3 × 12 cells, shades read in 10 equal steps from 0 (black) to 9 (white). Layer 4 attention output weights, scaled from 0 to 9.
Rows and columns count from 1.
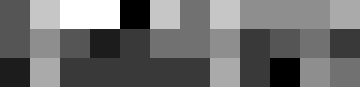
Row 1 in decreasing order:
9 9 7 7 7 6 5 5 5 4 3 0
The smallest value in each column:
1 5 2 1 0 2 2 5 2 0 4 2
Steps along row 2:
up down down up up same up down up up down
